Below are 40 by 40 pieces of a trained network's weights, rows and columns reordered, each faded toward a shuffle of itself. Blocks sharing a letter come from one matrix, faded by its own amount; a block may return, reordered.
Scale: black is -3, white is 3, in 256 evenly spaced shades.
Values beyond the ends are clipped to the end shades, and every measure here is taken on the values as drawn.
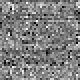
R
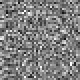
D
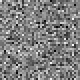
D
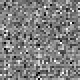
R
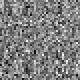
D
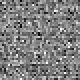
R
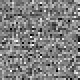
R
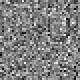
D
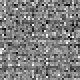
R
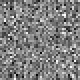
D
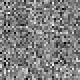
D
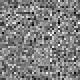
D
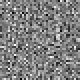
D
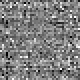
R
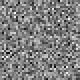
D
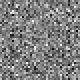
D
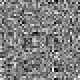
D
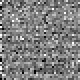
R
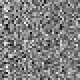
D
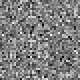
D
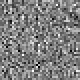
D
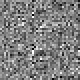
D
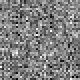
D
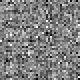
D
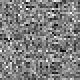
D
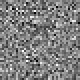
D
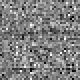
R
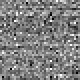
R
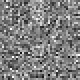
D
